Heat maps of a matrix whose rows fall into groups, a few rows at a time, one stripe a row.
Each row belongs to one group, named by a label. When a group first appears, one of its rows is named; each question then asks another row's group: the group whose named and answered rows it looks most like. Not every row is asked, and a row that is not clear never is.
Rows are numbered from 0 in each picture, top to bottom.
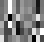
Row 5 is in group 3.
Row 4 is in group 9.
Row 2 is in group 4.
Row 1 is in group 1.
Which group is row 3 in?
1
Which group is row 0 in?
1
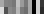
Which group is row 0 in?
3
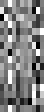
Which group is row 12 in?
9
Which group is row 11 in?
1
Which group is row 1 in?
3
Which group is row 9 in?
3
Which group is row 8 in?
1
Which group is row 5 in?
1
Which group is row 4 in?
9
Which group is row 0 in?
1
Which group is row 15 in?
1
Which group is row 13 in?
9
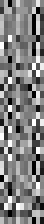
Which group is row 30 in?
4
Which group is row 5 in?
1
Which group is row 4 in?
3
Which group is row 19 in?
3
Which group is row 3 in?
3
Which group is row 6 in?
3
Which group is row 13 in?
3
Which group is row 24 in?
3
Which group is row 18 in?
1
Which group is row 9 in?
9
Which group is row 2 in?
3
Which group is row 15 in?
1
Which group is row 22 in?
1
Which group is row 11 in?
1
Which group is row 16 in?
4
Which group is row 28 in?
1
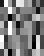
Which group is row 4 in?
1
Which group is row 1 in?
1
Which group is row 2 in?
4
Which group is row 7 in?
4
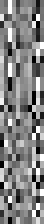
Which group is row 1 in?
1
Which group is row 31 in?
4
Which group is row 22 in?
9
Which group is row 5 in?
1
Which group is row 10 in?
1
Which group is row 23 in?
9
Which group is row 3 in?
9
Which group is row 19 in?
9
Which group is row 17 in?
1
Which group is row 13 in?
3
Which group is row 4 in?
1
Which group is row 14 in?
3
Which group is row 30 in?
9
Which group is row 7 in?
4
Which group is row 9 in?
1
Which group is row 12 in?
4
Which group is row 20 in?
9
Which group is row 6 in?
9
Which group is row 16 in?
3
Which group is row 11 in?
4
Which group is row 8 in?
3
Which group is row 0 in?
1
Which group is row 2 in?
3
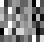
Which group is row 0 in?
3
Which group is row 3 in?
1
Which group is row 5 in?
9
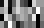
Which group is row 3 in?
1
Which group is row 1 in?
4
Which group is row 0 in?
4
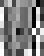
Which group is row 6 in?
3
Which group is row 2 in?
3
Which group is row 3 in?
3
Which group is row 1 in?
3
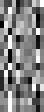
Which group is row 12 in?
9
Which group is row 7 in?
4
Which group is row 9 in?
1
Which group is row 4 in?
4
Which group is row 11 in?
4
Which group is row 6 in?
1
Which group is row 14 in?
1
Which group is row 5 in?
1
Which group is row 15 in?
1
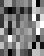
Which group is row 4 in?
4
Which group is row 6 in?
3
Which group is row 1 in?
4
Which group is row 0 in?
9
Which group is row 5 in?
1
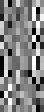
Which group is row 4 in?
3
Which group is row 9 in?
9
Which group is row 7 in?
4
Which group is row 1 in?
9
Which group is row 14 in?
1
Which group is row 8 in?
9
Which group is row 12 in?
1
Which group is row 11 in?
3
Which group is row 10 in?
4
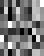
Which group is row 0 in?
9
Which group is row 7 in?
4
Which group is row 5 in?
3
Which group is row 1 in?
4
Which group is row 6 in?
1
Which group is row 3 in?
1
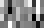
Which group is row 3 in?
1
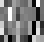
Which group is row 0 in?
3
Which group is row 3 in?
3
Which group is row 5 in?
4
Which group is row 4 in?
3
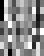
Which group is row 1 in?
9
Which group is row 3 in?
1
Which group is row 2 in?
9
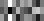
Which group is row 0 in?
1
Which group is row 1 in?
4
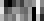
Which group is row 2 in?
3
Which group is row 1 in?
3
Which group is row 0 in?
4
